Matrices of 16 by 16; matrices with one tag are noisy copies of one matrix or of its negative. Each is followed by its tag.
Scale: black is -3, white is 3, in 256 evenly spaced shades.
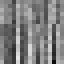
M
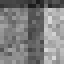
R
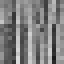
M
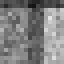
R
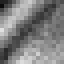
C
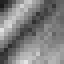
C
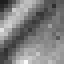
C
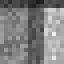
R
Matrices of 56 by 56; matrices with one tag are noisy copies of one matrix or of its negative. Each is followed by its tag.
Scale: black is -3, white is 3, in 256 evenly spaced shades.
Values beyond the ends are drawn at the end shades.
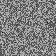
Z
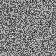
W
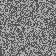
Z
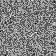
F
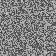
F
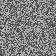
Z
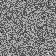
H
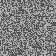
F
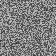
W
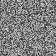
F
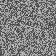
Z
